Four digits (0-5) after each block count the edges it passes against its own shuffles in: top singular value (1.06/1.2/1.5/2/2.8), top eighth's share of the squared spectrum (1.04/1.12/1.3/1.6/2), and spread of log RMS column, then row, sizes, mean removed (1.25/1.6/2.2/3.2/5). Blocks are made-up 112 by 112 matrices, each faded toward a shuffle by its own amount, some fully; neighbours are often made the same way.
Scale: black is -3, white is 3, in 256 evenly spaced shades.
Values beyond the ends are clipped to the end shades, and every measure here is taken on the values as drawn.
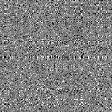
4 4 2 3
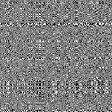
5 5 3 4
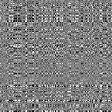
5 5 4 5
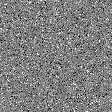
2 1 0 0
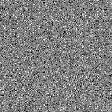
4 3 1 2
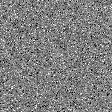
0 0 0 0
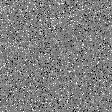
2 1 0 0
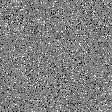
2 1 0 0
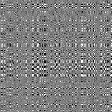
5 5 4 4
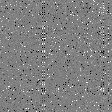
4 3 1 2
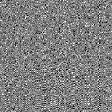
5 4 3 2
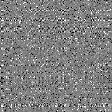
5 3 2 3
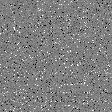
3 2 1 0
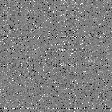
4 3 1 2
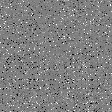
3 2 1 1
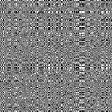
5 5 4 4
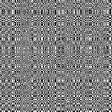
5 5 5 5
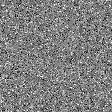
2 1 0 0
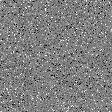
2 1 0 0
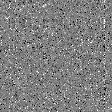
3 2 1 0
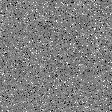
0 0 0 0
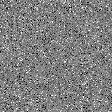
3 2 1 0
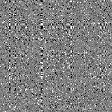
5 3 3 2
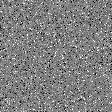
2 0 0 0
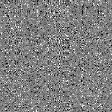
4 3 2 2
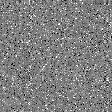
3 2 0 0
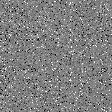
2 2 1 1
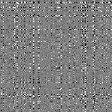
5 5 4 4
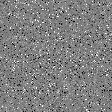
2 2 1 1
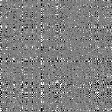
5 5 4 4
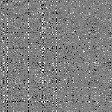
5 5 3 3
